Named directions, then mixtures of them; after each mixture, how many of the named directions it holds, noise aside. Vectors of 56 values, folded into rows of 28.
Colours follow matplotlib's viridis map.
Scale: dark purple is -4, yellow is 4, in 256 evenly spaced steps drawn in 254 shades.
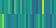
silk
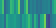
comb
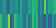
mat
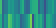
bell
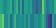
three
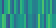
three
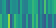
one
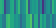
three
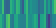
two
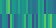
one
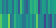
three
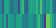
two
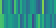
two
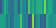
three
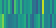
one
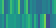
one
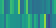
one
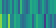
three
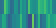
two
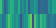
two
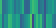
one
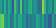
two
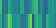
one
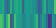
three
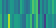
two
